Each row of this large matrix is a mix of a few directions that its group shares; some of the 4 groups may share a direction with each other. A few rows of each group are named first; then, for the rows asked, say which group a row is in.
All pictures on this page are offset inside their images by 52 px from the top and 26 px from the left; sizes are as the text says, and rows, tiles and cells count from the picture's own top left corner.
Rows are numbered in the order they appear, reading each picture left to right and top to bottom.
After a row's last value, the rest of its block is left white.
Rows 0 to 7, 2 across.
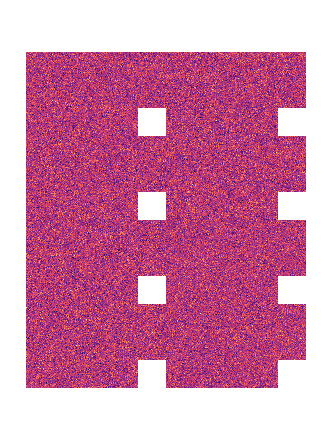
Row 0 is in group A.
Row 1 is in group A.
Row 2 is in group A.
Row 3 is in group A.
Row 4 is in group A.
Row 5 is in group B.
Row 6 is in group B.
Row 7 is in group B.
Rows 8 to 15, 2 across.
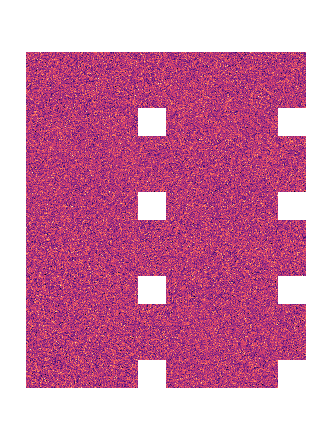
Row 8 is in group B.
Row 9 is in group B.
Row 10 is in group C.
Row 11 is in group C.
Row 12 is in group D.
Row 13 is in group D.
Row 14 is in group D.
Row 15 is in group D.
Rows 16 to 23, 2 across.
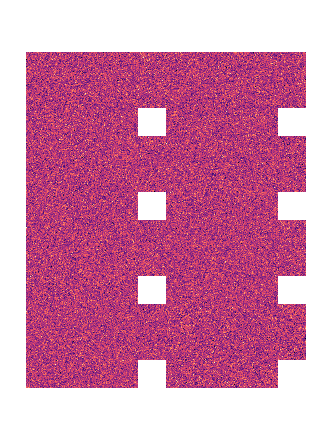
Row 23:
A
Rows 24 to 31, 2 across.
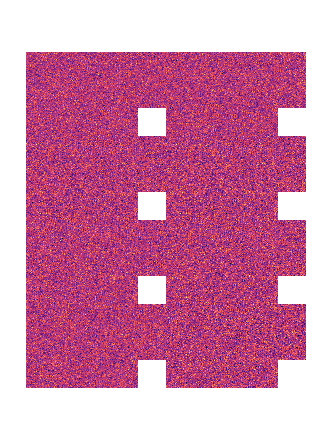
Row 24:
B
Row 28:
D
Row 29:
C
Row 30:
D
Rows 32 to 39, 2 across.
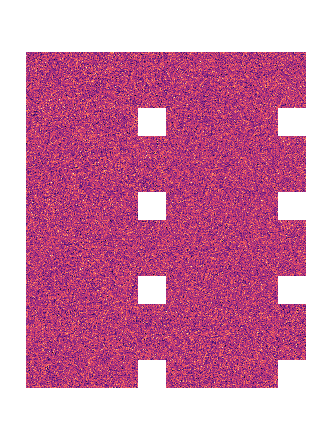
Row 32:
B
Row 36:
B
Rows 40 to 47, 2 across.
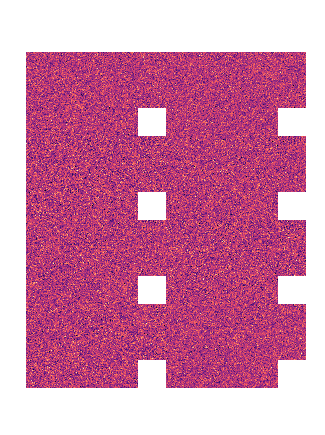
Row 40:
C
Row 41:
C
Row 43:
B
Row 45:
C
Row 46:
A
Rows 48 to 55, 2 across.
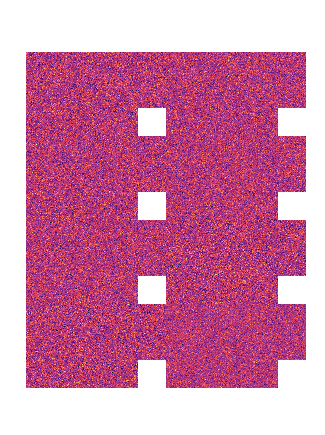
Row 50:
C
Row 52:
A
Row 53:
C
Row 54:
B
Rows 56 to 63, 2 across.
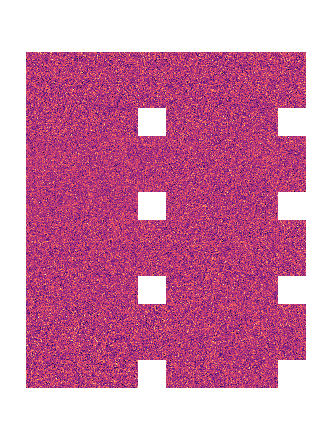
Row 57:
C
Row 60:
D
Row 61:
C
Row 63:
A
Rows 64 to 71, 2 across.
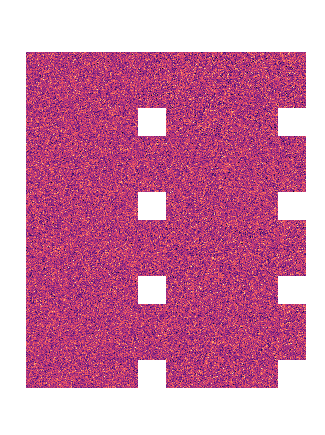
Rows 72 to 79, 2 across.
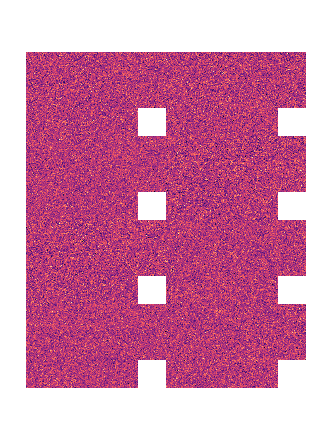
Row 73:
C
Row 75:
B
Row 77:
D
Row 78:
B
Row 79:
B
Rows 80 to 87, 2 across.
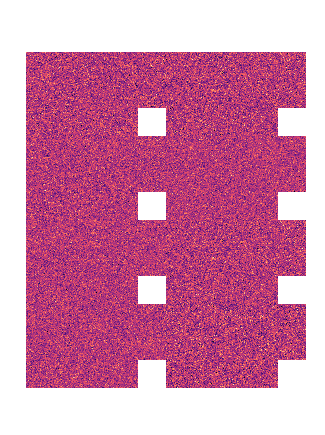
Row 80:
A
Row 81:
C
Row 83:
C
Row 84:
B
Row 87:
A
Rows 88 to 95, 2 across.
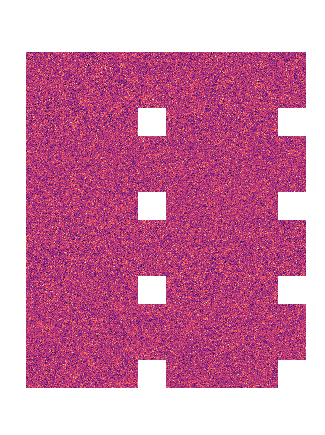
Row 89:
D
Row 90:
C
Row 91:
C
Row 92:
B
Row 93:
C
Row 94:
A
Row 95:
B
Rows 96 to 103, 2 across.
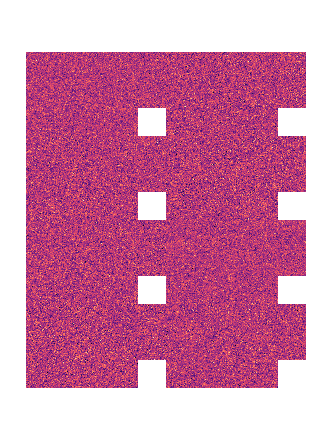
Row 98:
D
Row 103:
D
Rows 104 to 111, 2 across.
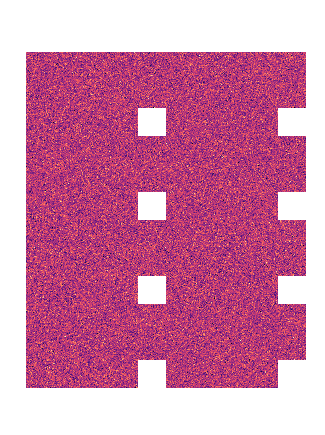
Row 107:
C
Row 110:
A
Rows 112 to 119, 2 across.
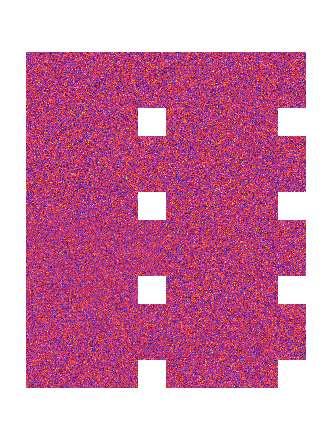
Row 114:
C
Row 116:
B
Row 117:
C
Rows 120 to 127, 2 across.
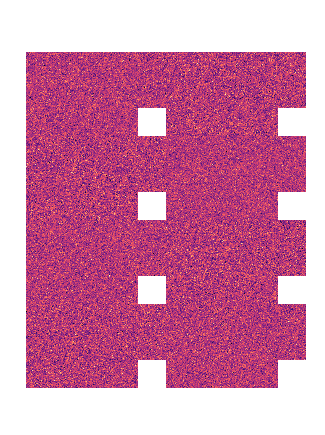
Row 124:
C
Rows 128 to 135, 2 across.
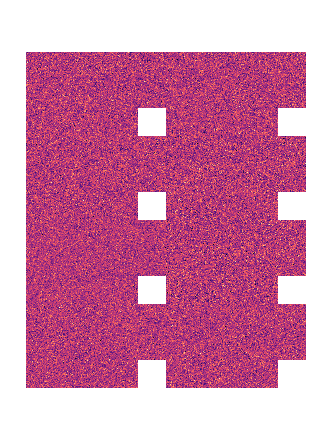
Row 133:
B
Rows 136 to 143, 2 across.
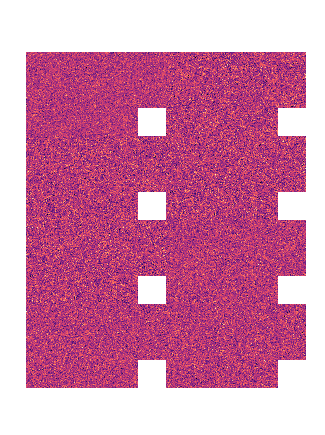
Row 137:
A
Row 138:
A
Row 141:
B
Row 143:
D
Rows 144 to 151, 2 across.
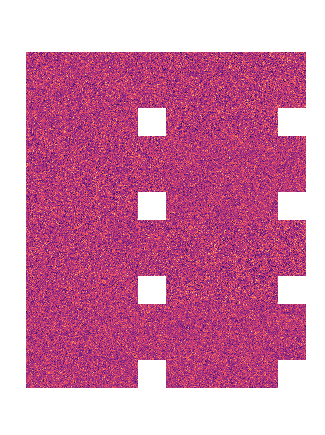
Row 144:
D
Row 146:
D
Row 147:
B
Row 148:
C
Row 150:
C
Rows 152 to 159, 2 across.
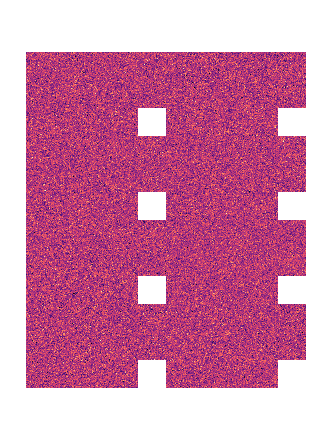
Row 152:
D
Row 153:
A
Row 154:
D
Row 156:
A
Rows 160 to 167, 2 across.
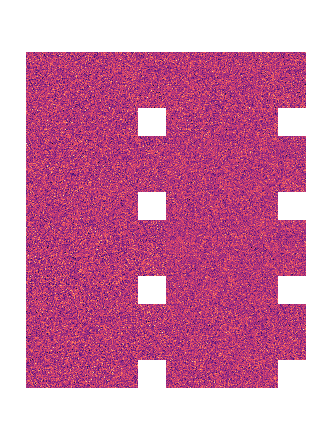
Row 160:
C
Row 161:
C
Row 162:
C
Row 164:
A
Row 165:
A
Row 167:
A
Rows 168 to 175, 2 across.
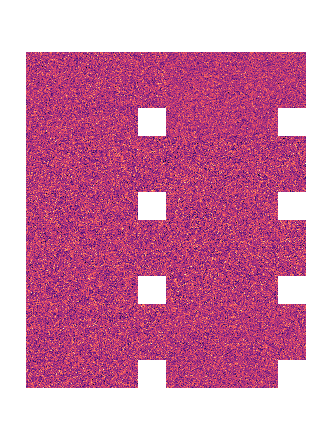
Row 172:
A
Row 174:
A
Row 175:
B
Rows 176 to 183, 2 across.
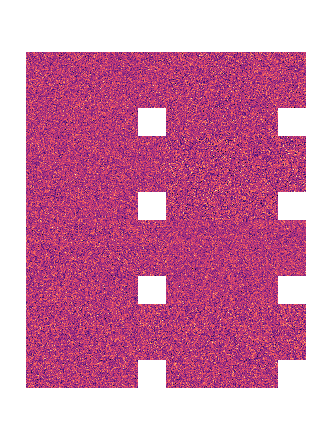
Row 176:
C
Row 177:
C
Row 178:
D
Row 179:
C
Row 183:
D
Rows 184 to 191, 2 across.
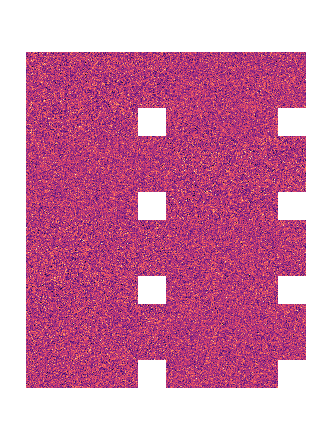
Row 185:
B
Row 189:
C
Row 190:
C
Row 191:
D
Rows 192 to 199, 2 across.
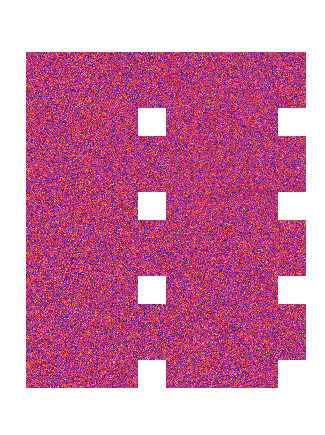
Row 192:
C
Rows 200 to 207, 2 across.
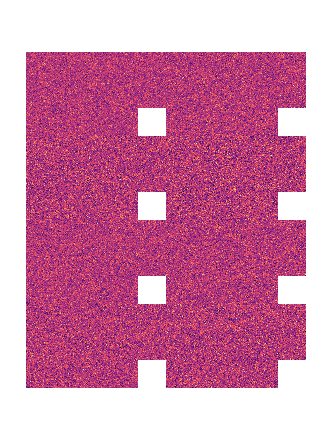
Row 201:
C
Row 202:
B
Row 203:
B
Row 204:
B
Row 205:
B
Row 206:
B
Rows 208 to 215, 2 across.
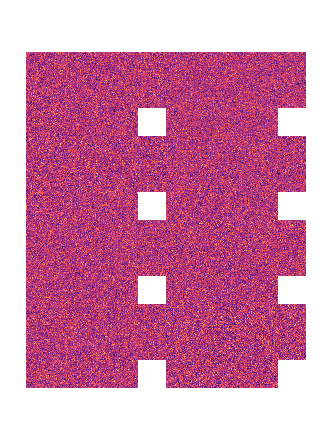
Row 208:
D
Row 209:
B
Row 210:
D
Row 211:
A
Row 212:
C
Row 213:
C
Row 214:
D
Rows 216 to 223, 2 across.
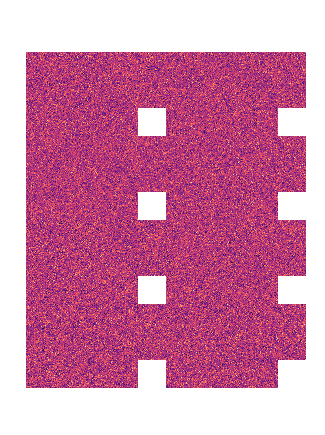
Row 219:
B
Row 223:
B
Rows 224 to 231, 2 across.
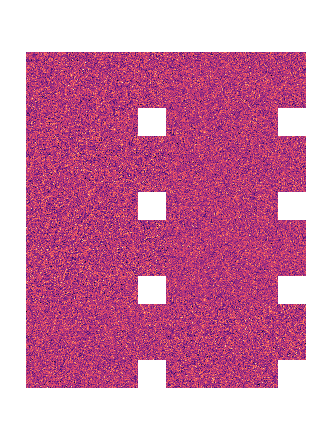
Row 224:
D
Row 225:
D
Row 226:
A
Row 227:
D
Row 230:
A
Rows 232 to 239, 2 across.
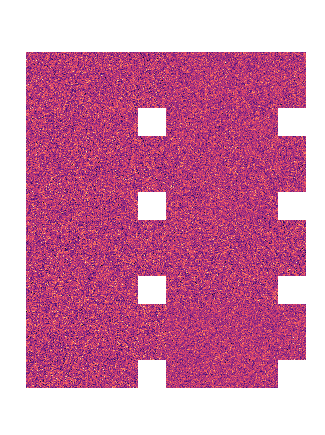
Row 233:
D
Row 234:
B
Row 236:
A
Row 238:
B
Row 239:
C
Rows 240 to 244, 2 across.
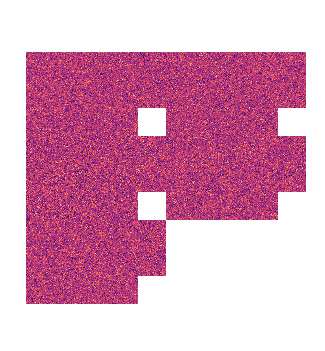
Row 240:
C
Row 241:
C
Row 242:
B
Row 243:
A
